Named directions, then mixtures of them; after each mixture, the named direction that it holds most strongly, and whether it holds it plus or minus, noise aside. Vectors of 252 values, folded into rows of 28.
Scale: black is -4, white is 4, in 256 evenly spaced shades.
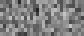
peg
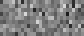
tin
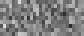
peg, minus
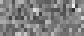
peg, minus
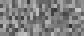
peg, minus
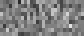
peg, plus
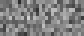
peg, plus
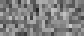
peg, plus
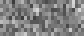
peg, minus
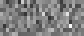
tin, minus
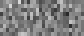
peg, minus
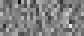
peg, plus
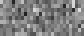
tin, minus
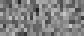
peg, plus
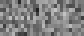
peg, plus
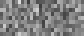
peg, minus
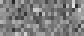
tin, minus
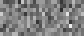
tin, minus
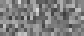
peg, minus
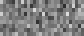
tin, minus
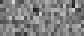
peg, plus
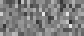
tin, minus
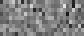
tin, plus
